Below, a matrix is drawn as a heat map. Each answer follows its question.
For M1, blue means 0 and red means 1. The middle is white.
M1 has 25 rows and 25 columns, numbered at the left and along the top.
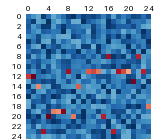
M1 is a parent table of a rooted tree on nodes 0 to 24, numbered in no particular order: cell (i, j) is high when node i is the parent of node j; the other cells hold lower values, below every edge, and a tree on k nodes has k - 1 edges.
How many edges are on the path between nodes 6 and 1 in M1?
4
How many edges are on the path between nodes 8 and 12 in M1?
2
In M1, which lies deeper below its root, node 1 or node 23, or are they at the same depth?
node 1
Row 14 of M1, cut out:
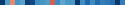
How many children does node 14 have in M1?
2
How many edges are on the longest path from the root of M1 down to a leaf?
2
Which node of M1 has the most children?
11
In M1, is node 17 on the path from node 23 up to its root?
no
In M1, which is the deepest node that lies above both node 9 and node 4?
20
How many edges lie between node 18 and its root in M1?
1
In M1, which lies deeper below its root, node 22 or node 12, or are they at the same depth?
node 22
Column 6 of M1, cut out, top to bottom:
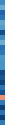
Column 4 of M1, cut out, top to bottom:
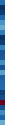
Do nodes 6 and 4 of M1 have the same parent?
no
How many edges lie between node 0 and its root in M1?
2
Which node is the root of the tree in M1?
11
